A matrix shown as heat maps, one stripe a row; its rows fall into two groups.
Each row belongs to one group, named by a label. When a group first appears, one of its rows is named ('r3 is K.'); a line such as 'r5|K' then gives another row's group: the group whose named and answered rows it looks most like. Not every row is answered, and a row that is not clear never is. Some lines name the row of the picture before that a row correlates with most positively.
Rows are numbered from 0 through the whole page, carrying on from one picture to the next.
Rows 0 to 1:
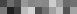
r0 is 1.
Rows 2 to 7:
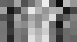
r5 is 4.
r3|1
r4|4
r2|4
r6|4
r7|4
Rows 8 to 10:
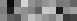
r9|4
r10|1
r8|1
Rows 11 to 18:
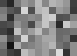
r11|1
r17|4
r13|4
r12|1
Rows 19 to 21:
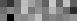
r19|1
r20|1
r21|4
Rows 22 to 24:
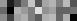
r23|4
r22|1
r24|1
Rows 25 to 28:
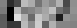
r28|1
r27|4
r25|1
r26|4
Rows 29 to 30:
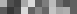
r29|1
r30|1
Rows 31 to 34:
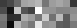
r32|4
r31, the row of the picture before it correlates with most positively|30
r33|1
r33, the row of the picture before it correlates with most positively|29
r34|4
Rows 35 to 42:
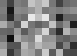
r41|1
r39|4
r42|1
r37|4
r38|1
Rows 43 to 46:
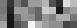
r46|1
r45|1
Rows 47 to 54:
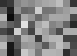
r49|1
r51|4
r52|1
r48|4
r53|1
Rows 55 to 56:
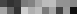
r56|1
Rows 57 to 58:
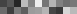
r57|1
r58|4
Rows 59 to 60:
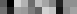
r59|4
